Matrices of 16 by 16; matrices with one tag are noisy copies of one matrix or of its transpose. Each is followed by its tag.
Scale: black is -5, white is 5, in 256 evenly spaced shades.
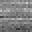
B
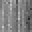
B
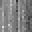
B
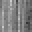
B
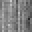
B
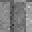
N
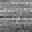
B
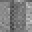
N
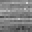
B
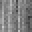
B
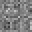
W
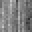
B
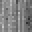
B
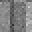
N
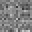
W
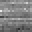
B
